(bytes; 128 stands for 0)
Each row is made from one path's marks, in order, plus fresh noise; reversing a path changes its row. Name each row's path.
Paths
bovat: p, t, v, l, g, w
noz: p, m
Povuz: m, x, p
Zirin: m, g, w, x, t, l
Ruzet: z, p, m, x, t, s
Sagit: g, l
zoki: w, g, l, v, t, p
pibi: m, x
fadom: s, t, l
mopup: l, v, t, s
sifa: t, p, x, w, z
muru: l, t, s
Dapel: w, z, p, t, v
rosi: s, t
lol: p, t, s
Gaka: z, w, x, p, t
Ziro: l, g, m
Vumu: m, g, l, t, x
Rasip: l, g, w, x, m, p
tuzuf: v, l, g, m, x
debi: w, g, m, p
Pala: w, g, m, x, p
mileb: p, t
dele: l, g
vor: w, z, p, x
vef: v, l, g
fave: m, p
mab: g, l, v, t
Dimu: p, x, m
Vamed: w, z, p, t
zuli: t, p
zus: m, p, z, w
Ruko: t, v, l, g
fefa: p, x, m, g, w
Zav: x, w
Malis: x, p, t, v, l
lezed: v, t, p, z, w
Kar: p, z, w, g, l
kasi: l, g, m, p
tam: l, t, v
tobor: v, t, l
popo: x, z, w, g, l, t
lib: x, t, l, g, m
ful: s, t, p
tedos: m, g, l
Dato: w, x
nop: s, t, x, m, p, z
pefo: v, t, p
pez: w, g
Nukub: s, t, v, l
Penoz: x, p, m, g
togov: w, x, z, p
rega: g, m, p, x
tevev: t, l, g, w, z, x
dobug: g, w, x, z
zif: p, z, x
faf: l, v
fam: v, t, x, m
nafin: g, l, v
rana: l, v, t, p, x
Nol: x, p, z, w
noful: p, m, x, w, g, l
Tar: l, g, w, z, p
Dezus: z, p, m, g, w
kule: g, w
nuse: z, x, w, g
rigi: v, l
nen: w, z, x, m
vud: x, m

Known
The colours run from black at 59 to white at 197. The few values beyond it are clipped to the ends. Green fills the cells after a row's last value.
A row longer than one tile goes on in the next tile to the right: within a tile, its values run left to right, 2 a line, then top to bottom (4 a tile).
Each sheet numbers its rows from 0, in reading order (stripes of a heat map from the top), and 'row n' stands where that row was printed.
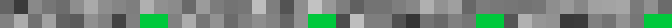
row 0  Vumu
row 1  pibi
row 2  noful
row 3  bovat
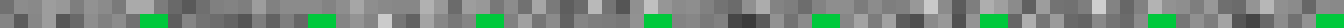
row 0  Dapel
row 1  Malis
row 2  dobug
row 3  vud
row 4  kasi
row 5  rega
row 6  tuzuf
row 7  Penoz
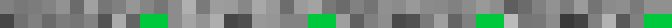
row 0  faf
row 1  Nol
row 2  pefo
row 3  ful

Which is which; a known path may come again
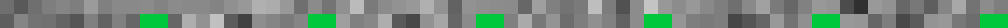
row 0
Malis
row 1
nuse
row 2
togov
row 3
pibi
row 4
fave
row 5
muru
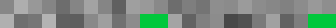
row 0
nop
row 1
pefo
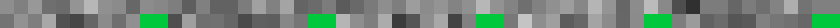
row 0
Penoz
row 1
tedos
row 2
Gaka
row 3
Dato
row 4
fadom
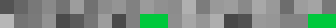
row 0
mileb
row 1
Nol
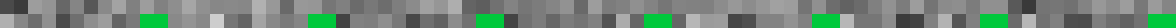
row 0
rosi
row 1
dobug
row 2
vef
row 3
faf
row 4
kule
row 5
ful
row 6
Zirin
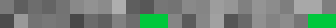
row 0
Sagit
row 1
Dapel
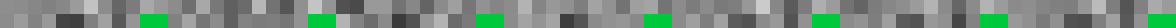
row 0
Pala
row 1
vud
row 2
lol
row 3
zus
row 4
rega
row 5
rana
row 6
Povuz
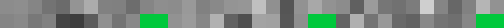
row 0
kasi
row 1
vor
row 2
tuzuf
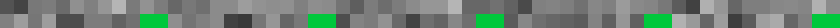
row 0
popo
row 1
zoki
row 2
Ruko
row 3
Nukub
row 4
Ruzet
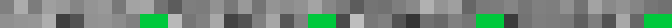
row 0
lezed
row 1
Vamed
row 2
noful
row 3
nafin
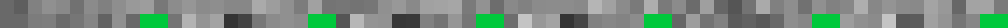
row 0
tam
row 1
Dezus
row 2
bovat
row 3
fefa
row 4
Ziro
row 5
sifa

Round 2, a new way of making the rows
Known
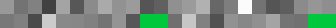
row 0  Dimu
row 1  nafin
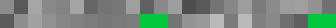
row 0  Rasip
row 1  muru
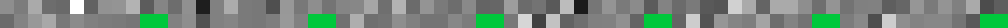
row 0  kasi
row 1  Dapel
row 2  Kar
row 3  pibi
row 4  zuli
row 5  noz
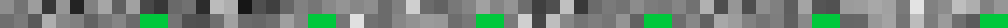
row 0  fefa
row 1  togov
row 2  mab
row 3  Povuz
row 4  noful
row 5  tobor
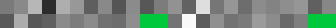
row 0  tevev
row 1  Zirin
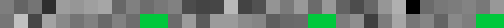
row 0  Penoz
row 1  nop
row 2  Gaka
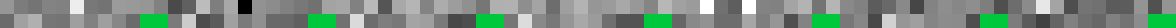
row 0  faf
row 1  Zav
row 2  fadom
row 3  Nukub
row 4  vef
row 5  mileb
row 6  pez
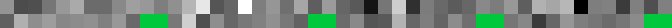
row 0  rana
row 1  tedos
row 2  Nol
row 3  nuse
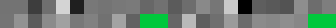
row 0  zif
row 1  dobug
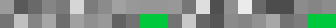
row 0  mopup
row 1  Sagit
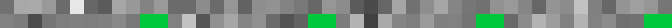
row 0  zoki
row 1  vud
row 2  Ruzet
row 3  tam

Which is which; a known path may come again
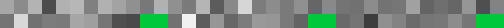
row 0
fadom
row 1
Vumu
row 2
Pala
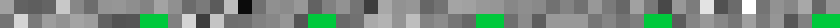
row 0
ful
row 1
pibi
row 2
pefo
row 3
bovat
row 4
tuzuf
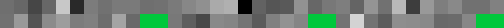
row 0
zif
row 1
Dato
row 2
popo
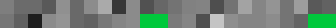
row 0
Dezus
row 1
noz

